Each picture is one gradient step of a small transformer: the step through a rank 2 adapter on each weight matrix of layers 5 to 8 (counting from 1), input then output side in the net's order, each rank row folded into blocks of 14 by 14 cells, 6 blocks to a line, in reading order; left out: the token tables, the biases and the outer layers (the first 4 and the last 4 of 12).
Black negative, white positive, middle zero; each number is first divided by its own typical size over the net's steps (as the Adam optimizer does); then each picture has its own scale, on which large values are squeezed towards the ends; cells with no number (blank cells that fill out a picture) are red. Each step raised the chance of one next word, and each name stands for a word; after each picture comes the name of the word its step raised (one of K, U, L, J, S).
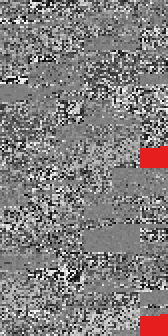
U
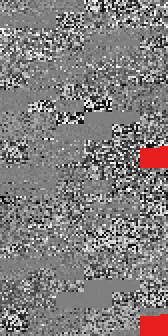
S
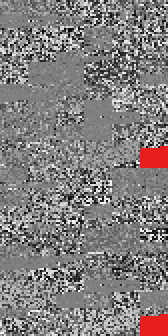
U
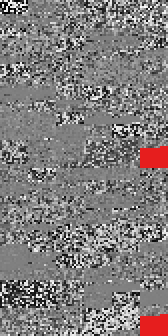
S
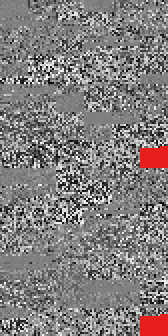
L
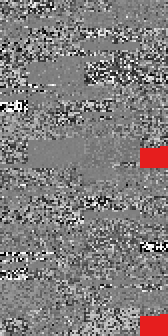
U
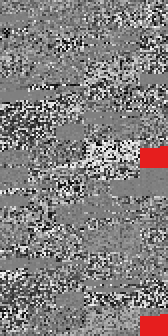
L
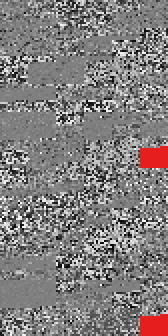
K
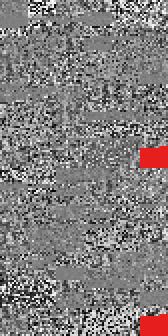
S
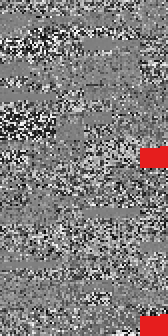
K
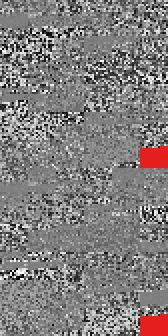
U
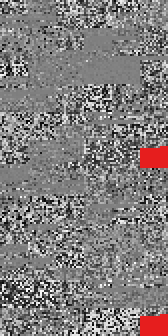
S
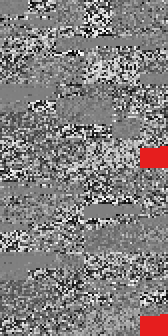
L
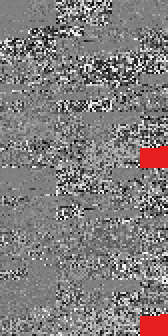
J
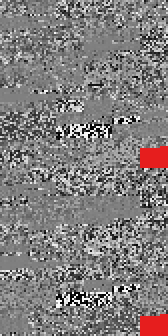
K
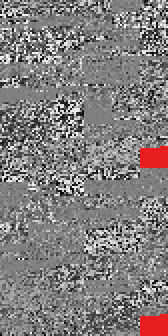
K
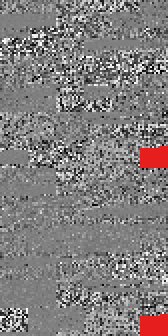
J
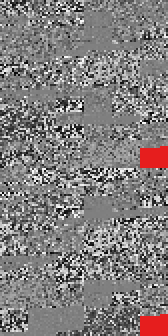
K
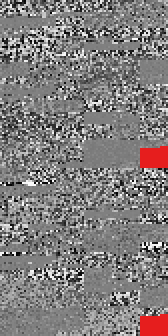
U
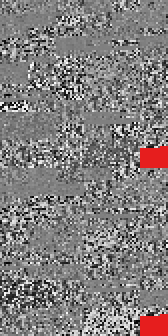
S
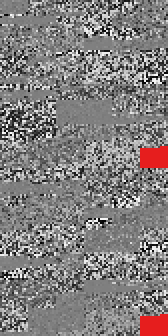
L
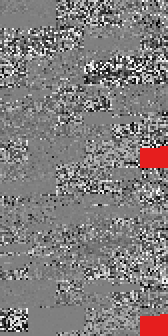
J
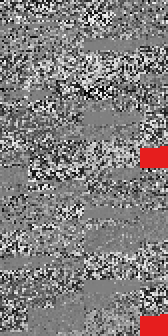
L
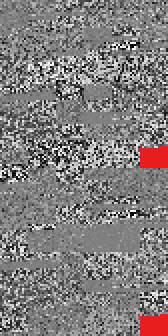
L
